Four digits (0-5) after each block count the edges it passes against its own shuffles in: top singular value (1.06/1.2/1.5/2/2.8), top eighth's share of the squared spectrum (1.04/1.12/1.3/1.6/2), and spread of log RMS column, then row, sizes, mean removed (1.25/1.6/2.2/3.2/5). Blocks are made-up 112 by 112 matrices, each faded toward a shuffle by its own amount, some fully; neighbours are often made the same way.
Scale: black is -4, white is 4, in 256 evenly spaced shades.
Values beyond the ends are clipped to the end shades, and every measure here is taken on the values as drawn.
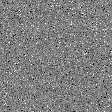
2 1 0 0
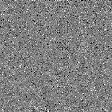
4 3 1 1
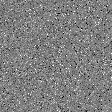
0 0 0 0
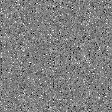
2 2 2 0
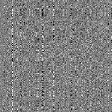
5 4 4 2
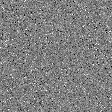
1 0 0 0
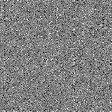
3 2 2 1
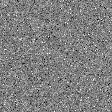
2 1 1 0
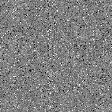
3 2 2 0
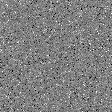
0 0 0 0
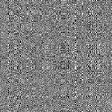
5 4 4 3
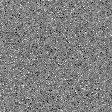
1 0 0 0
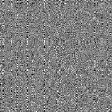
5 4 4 2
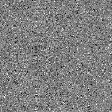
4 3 2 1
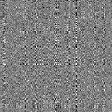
5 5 4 3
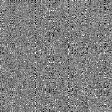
4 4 3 2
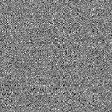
4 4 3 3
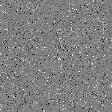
3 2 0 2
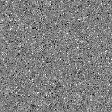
3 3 1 1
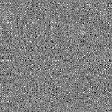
4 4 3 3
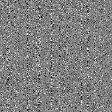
3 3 3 0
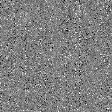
2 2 2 0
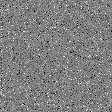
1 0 0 0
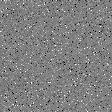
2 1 0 0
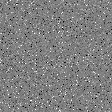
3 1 0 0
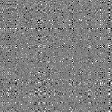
5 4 3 3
